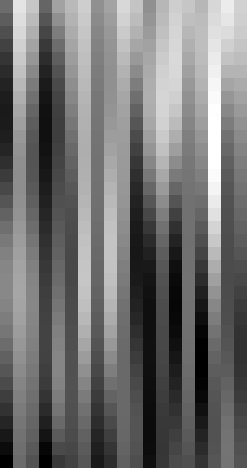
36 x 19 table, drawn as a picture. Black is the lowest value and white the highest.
There is an overall slope up to the top. The ninth with the highest average is the top right. The halves do not mirror each other. The grain runs up and down.
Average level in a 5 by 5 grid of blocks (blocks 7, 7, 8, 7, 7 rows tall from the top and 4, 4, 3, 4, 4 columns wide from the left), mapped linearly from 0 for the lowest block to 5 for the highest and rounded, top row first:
23445
12344
22212
22200
11101
